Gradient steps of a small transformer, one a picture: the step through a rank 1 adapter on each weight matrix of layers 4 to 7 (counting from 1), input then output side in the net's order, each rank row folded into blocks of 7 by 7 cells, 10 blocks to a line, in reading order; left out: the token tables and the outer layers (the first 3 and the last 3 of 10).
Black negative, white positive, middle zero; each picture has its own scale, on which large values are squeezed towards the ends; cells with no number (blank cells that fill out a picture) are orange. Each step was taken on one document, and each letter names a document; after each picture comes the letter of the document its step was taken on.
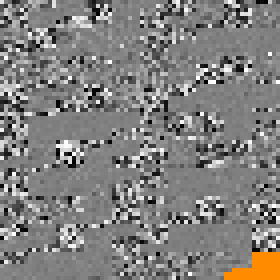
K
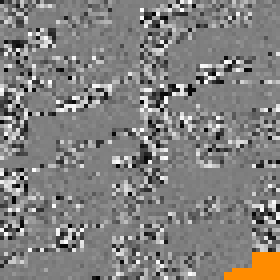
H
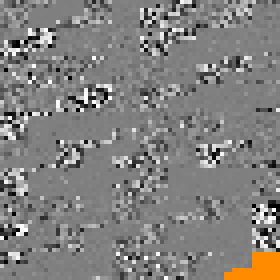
H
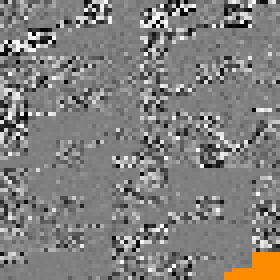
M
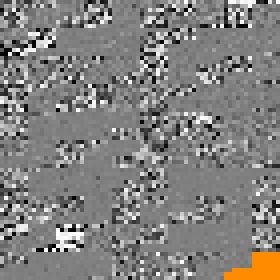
M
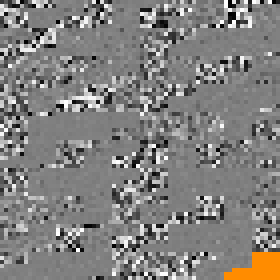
K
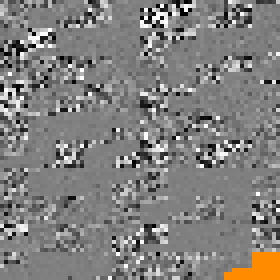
M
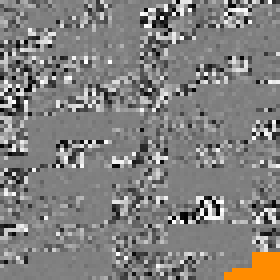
K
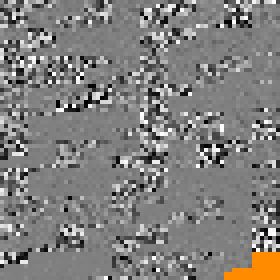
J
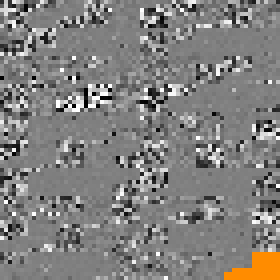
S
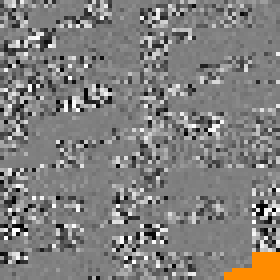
H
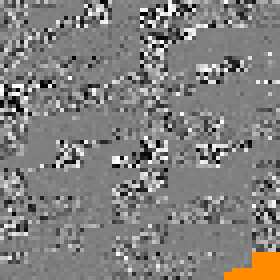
H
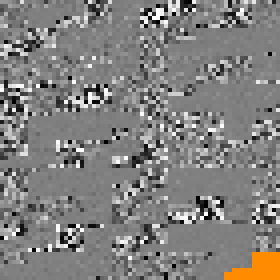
K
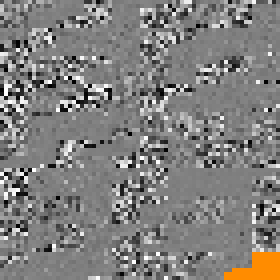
H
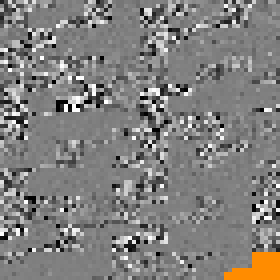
J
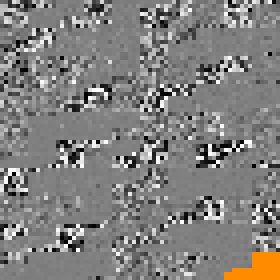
K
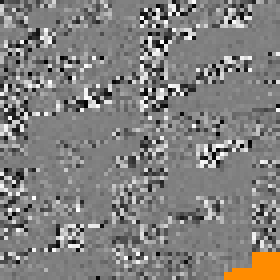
H
